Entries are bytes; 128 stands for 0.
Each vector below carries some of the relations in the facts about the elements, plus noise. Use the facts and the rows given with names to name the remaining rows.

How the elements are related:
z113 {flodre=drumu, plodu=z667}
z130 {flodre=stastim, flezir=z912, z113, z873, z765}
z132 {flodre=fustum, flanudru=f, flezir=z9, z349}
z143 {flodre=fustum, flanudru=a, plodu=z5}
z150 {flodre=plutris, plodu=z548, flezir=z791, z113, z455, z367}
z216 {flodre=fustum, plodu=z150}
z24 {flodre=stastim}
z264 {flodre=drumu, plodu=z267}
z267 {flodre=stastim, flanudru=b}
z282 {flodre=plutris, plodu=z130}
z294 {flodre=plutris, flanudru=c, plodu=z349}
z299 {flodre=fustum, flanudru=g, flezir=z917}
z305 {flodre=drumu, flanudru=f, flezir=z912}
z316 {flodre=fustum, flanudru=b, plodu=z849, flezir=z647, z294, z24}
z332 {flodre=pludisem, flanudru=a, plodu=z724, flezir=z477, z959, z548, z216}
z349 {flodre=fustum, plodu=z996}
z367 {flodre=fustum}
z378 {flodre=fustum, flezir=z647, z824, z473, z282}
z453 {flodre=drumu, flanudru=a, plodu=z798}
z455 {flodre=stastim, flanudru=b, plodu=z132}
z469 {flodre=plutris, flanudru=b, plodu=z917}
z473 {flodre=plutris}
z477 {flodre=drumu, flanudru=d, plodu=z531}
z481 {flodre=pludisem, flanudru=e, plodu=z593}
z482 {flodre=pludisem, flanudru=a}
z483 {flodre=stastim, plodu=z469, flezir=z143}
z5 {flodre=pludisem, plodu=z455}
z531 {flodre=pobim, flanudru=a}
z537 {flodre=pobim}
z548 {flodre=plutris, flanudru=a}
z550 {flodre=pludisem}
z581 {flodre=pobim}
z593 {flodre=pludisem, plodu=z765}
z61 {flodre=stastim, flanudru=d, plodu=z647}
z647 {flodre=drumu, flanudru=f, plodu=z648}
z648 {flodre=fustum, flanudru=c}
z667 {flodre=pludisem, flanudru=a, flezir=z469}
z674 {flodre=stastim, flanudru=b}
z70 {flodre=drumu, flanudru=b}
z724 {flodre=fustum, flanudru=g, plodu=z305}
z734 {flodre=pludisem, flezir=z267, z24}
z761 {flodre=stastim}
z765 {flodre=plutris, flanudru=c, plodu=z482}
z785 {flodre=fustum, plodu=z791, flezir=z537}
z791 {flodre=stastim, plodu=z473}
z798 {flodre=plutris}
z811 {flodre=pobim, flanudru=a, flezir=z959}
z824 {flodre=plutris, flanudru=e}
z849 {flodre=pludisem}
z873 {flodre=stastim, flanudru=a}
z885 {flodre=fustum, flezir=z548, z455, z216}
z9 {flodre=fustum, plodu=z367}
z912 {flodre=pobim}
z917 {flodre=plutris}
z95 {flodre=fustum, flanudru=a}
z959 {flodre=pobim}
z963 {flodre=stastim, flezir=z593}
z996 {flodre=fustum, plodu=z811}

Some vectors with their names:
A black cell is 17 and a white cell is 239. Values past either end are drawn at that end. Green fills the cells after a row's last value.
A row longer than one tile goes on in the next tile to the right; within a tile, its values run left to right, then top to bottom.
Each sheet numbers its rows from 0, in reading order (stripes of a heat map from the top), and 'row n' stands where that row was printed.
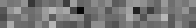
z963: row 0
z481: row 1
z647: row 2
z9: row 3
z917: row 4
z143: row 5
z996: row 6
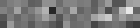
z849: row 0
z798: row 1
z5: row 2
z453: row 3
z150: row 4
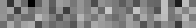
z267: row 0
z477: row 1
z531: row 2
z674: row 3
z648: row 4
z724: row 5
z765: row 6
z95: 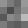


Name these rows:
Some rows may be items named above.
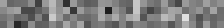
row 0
z378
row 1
z873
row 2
z267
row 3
z917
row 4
z724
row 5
z143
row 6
z469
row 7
z581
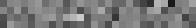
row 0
z593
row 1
z132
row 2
z453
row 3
z785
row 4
z61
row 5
z113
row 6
z216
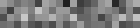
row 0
z667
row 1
z305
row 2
z294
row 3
z367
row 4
z548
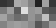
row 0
z455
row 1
z294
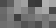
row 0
z367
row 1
z113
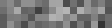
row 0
z785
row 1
z143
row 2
z316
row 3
z734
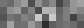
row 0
z761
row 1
z332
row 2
z367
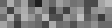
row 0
z811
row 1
z824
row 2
z667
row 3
z791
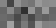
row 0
z24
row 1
z537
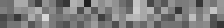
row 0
z912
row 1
z70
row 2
z113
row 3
z959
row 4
z299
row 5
z316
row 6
z482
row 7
z885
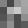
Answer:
z130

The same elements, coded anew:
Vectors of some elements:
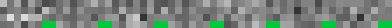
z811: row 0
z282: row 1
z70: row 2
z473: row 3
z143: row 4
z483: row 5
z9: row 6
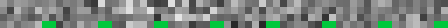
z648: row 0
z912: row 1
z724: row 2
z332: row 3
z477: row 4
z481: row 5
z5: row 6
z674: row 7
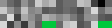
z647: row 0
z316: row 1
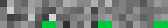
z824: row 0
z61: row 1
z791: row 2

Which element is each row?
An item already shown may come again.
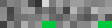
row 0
z912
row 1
z648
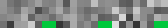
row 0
z873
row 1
z482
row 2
z647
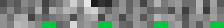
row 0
z267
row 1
z299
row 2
z113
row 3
z150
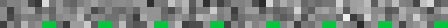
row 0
z912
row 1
z873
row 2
z785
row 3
z885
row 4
z912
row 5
z216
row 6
z132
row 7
z548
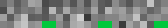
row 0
z469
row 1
z70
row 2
z453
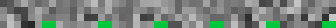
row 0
z734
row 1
z294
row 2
z765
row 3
z531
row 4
z378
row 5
z481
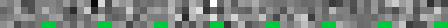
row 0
z959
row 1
z130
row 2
z216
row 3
z305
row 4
z667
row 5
z455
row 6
z24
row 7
z885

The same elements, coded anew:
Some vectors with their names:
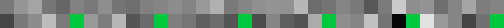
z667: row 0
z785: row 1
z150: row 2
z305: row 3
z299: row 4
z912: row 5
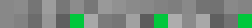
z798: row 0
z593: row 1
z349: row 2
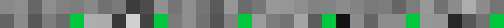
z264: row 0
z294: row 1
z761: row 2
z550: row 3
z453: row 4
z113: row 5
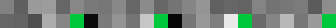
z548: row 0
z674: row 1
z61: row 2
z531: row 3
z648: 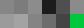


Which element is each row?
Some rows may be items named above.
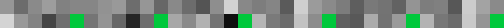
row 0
z912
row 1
z130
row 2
z724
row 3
z824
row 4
z811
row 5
z824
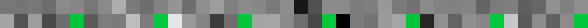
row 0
z885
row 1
z482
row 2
z912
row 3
z648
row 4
z70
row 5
z453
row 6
z959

